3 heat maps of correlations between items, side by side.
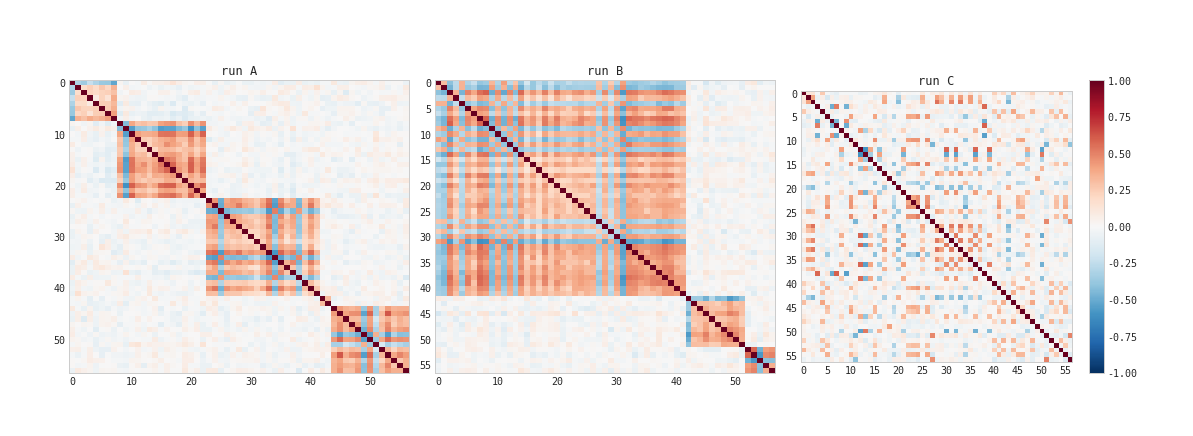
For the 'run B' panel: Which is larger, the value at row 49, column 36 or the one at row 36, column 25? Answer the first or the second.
the second
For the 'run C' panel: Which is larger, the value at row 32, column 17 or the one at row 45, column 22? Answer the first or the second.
the second
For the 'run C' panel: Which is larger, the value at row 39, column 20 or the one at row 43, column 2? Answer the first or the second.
the first
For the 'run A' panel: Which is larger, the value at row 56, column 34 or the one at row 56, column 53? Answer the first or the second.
the second
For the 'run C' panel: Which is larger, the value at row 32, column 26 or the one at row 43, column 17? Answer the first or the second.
the first
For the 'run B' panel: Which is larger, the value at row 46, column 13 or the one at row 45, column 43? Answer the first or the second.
the second
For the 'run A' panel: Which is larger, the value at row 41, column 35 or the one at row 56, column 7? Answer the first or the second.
the first
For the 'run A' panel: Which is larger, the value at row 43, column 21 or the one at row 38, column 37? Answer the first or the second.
the first
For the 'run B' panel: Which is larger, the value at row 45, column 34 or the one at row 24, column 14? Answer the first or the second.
the second
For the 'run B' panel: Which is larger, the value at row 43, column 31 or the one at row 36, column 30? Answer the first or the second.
the second
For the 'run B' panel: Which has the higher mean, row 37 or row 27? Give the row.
37
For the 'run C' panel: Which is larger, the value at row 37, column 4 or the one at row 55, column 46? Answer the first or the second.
the second
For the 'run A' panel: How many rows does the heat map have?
57
